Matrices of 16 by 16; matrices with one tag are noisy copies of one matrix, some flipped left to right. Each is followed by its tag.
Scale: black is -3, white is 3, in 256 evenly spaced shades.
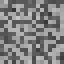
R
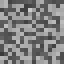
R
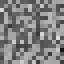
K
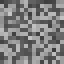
R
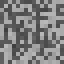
K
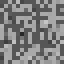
K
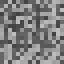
K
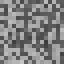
K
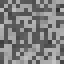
K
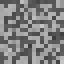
R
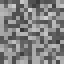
R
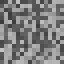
K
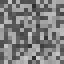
K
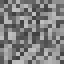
K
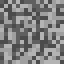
K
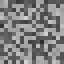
R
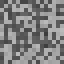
K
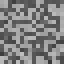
R
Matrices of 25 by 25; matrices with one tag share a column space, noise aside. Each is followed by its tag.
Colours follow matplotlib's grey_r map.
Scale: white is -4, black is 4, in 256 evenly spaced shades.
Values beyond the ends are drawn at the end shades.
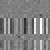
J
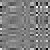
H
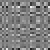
H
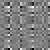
H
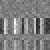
J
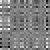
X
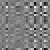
H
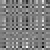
X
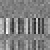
J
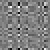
H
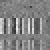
J
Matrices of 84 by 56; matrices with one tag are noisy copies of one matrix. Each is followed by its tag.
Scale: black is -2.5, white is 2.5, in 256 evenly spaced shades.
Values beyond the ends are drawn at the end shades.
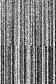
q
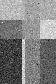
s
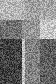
s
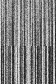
q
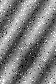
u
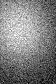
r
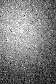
r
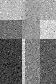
s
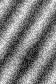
u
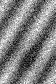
u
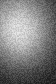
r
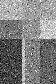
s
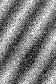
u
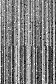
q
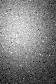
r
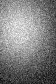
r
